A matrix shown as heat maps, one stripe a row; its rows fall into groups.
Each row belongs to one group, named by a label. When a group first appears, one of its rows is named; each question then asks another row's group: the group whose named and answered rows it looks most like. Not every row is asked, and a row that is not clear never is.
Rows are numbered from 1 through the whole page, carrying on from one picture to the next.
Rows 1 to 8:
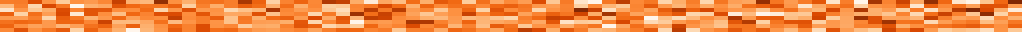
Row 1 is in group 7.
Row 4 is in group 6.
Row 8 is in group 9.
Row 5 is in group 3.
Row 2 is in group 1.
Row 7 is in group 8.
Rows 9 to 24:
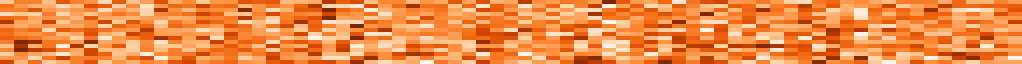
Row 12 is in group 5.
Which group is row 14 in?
8
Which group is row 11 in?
7
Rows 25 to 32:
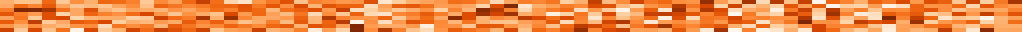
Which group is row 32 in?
6
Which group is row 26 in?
5
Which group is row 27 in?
9
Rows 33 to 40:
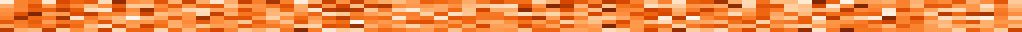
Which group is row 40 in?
8
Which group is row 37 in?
9
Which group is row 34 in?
3
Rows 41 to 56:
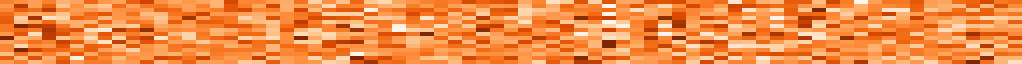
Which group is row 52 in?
6
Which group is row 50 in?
8
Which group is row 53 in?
9
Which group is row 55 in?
6
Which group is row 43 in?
5
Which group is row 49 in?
1
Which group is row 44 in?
8
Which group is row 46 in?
8
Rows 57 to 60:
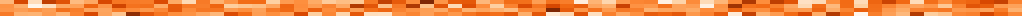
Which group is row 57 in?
1
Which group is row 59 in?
3
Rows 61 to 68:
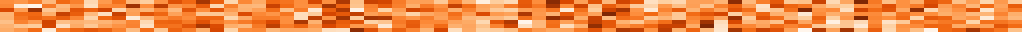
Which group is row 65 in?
3
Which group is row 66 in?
5
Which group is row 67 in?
5
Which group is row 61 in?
3
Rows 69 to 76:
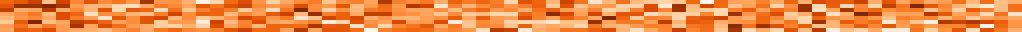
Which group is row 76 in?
5
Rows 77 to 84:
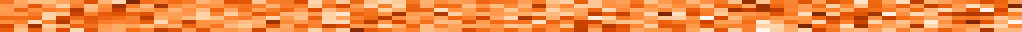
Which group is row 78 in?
7
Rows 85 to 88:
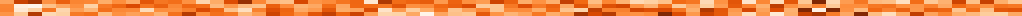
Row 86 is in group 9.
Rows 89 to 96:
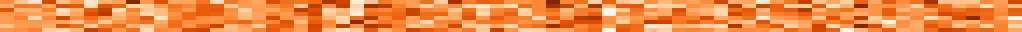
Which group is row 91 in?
8
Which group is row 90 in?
3
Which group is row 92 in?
8
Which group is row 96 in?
8
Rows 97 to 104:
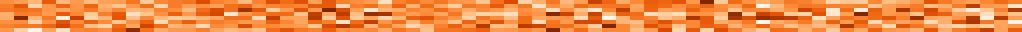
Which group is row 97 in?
5
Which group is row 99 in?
7
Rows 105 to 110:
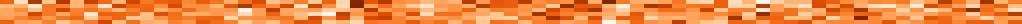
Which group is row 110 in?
8
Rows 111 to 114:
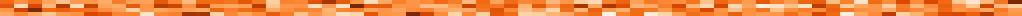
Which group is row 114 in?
8
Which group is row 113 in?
9
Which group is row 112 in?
6
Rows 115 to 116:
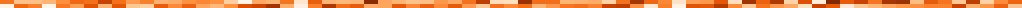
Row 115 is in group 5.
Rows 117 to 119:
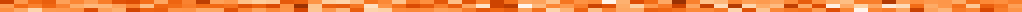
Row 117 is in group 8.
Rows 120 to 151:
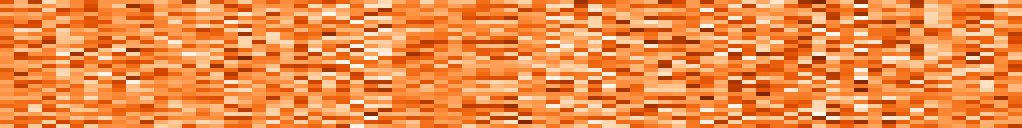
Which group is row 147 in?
1
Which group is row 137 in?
7
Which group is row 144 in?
5
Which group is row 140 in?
3
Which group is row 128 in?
7
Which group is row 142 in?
3
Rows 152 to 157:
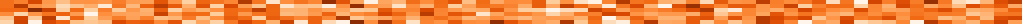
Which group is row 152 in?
7
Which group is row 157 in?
1
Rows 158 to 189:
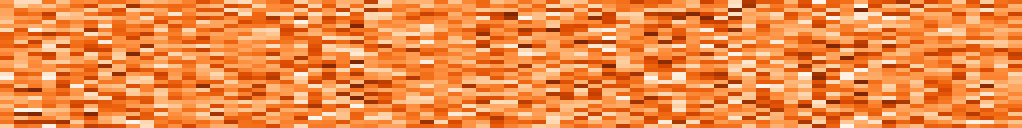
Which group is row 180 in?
9
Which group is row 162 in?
5
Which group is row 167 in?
8
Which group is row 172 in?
8
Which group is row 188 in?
9
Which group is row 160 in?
3
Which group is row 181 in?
3
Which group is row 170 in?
8
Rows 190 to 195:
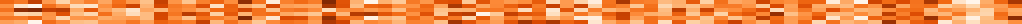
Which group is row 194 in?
7
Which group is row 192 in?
9
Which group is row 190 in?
7
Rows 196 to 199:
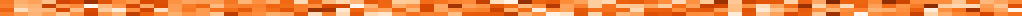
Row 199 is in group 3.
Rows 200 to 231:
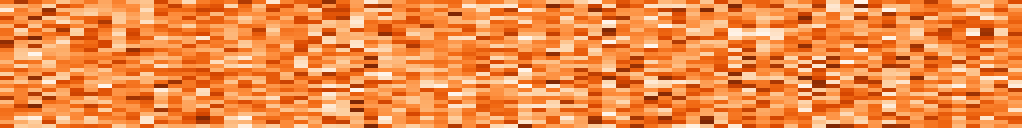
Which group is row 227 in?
6
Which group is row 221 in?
6
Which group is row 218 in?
5
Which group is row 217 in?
6
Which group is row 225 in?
1
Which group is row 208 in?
6
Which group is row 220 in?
3
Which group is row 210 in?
8
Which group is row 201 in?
3
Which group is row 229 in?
5
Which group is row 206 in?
1
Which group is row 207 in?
6
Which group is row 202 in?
5
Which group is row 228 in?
8
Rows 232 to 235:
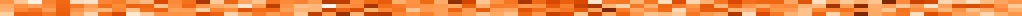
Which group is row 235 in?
3
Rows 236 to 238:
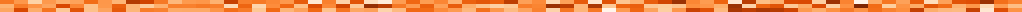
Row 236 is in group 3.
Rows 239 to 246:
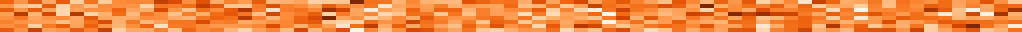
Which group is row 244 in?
8
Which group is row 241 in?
7
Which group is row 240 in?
5
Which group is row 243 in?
7
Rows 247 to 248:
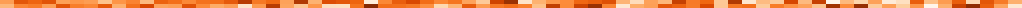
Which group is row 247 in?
5
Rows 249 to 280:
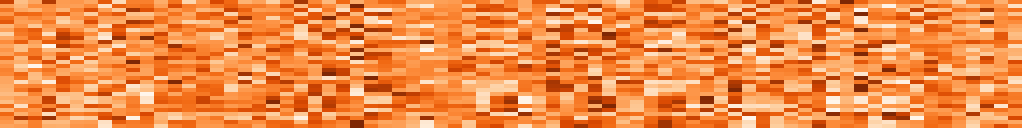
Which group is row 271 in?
3
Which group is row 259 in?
1
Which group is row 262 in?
3
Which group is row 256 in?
3
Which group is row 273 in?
5
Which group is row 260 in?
3
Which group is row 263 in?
6
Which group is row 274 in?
5
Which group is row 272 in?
8
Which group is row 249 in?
8
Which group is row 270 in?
3
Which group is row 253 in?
7
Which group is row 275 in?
6
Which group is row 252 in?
3
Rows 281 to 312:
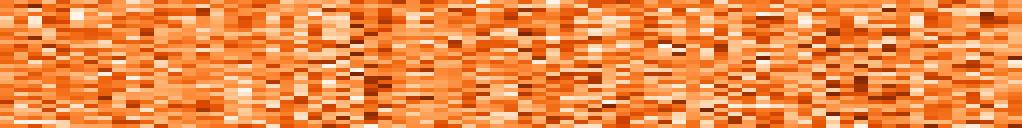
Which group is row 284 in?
6
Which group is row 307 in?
6
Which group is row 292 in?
9
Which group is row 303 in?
3
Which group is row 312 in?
7
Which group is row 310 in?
3
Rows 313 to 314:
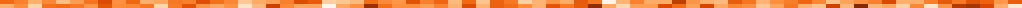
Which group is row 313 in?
8
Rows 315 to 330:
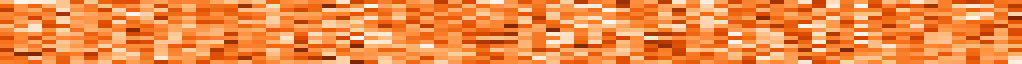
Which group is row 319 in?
7
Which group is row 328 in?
9
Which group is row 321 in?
1
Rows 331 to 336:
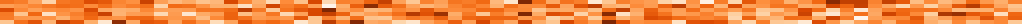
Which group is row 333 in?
7
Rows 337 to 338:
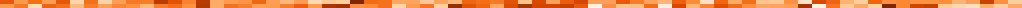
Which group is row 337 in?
6
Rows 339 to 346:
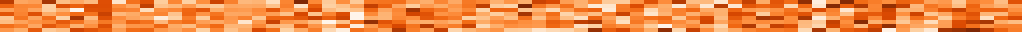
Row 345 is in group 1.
